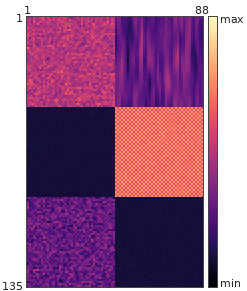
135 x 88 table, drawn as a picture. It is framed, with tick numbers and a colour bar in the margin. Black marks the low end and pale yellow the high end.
It is made of 3 by 2 panels. Panel 1,1: middling, fine-grained. Panel 1,2: low, streaked downward. Panel 2,1: very low, flat. Panel 2,2: high, checkered. Panel 3,1: low, fine-grained. Panel 3,2: very low, flat.
